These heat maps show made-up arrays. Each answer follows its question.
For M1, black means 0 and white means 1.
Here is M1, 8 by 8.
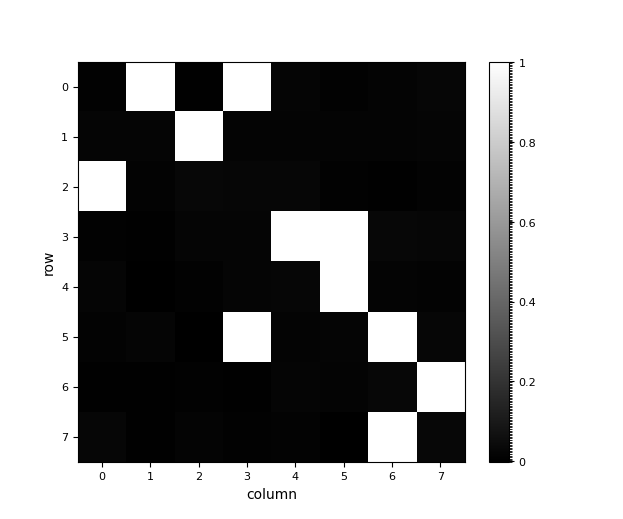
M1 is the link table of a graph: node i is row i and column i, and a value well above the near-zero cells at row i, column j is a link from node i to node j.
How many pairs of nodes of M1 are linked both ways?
2
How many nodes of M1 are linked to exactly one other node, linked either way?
1
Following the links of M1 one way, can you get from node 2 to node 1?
yes
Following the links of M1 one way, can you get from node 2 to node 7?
yes
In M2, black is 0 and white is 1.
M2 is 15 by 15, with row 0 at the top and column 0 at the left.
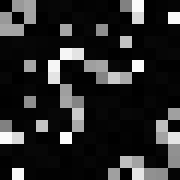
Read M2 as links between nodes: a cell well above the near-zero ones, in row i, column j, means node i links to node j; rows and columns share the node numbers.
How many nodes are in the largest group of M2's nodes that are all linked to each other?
3
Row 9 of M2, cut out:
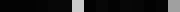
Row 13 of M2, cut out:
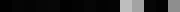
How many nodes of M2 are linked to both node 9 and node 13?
1
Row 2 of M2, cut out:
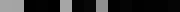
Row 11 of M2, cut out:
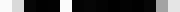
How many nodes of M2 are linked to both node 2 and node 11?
3
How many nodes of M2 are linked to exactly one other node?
3
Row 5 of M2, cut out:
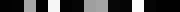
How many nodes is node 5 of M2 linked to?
5
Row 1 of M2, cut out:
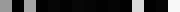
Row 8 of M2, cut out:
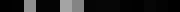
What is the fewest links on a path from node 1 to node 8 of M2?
2
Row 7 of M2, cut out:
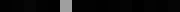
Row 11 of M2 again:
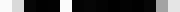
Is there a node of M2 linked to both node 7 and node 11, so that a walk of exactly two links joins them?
yes
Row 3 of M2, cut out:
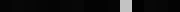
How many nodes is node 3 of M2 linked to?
1
